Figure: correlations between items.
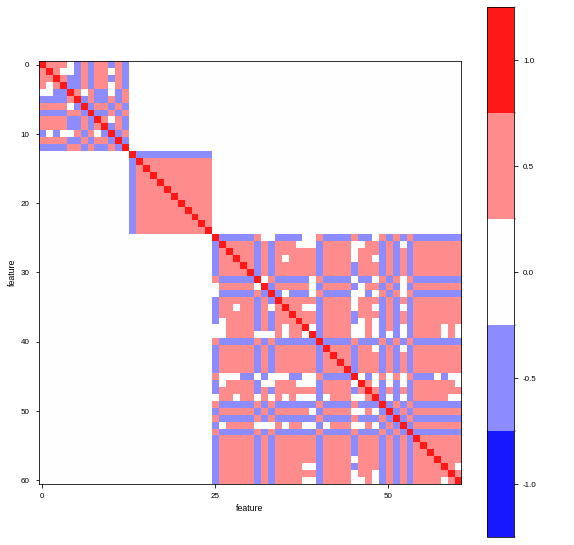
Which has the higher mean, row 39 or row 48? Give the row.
39
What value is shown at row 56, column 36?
0.5
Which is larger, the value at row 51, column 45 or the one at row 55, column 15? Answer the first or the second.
the first
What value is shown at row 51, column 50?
-0.5
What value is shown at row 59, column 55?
0.5
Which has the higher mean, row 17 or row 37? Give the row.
37
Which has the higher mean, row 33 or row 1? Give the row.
1
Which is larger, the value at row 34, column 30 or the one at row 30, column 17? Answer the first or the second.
the first
